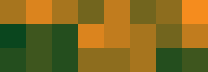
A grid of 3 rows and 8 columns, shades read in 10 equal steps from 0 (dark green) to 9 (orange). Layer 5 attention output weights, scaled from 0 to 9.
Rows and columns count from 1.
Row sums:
49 35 23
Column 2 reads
8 2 2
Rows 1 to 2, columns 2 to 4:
8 6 4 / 2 1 8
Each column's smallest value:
0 2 1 4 5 4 1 2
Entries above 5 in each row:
5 4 1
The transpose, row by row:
6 0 1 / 8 2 2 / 6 1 1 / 4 8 5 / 7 7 5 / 4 6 6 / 5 4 1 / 9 7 2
